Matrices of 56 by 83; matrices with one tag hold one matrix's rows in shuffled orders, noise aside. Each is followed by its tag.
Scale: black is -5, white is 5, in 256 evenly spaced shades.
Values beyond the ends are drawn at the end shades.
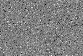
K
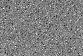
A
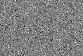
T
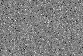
T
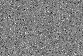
T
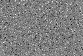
A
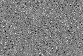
A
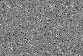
K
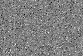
T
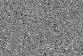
K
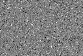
K
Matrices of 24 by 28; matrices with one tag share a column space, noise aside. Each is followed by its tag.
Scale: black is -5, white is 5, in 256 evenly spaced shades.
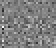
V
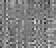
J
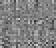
J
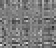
J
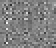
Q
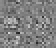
V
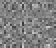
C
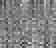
J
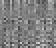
J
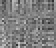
J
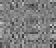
C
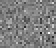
V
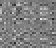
Q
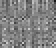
J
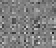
V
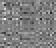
Q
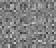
C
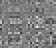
V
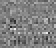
V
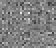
Q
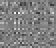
Q
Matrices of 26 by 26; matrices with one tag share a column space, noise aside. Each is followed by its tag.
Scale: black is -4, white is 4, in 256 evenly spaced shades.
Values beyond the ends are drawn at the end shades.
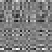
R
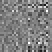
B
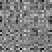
R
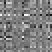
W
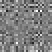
B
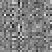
W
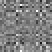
B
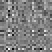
R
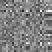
B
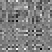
R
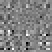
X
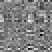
R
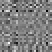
B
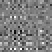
X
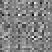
W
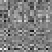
R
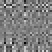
B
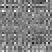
B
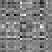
W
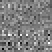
X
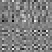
R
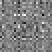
W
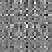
W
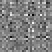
W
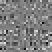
X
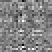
R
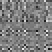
R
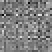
W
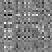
W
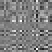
R
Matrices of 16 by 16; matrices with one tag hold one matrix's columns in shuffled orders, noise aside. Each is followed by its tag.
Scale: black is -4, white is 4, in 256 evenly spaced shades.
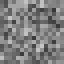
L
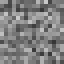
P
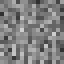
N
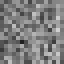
N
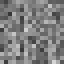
N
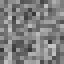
N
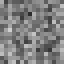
N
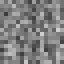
N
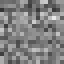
P
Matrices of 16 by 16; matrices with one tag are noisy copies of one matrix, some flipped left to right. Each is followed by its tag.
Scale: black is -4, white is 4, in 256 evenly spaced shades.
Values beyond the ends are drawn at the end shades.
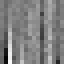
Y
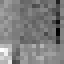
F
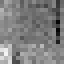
F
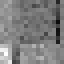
F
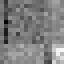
F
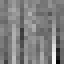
Y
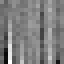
Y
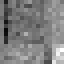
F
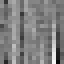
Y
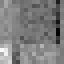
F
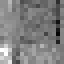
F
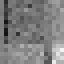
F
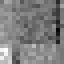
F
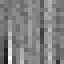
Y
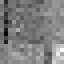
F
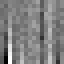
Y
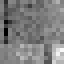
F
